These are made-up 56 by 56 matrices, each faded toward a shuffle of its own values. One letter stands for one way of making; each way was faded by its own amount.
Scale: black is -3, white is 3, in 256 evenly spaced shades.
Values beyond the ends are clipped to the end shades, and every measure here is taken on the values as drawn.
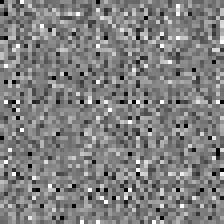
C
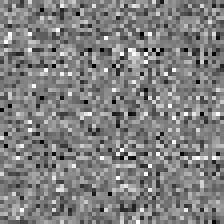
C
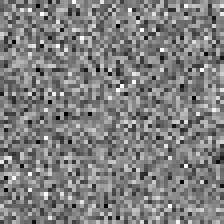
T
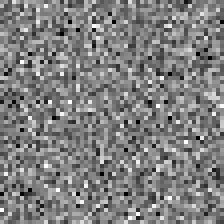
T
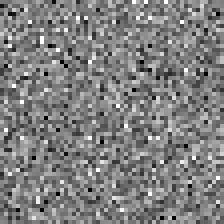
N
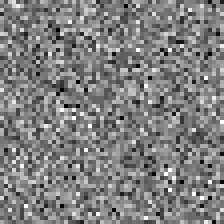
T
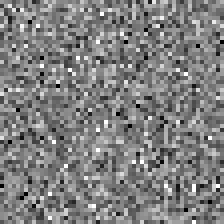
N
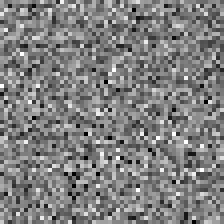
T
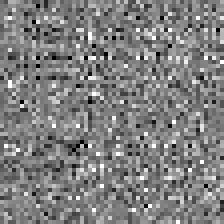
C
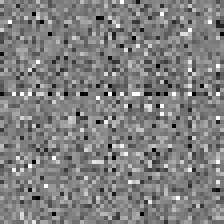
C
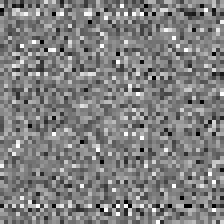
C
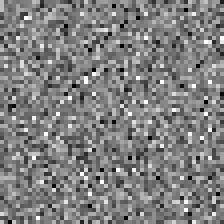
N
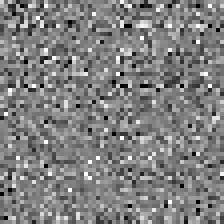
C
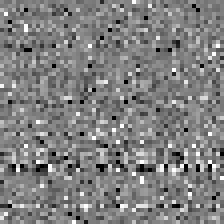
C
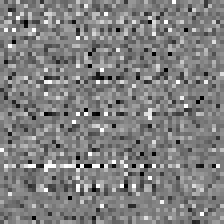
C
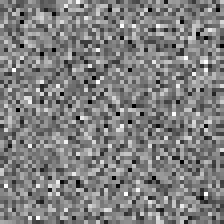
T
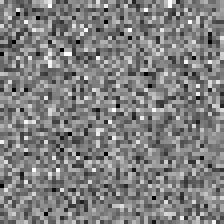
T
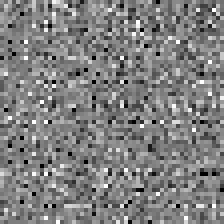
C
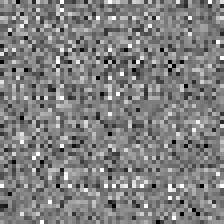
C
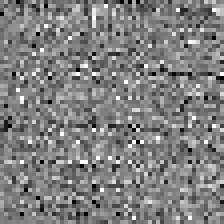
C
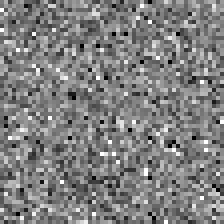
N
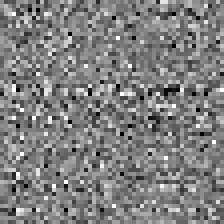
C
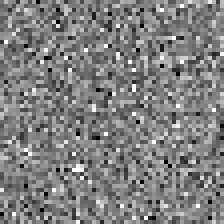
N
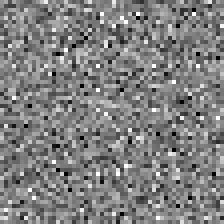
N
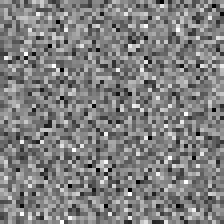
T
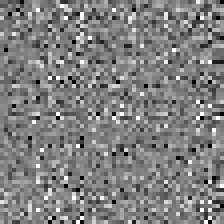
C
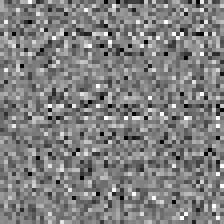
C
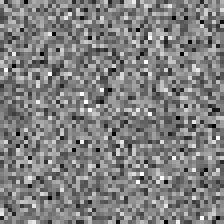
T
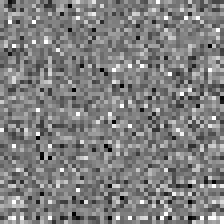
C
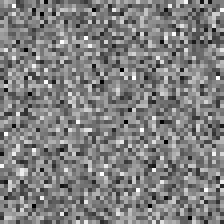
T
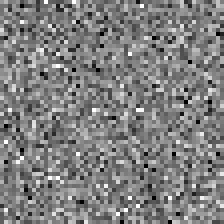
N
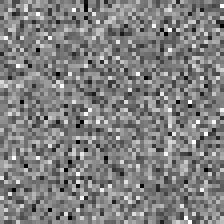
N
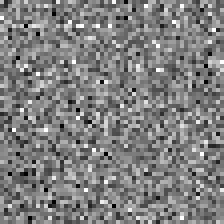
N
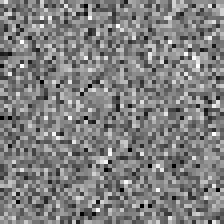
T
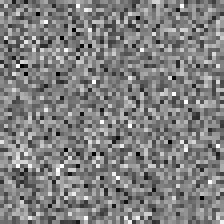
T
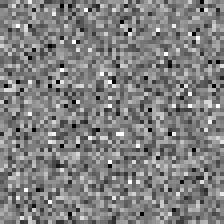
N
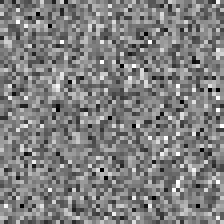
T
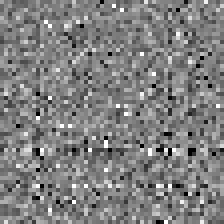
C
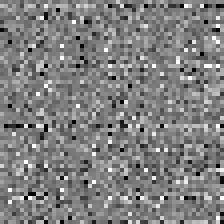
C
